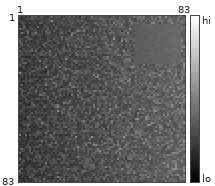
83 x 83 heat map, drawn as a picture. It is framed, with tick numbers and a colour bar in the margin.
The field climbs toward the right. There are no regular stripes. Overall the values sit about 30% of the way up the scale. The top right is the calmest part. In the top right lies a patch that is calmer than the rest. No single row or column stands out from its neighbours.
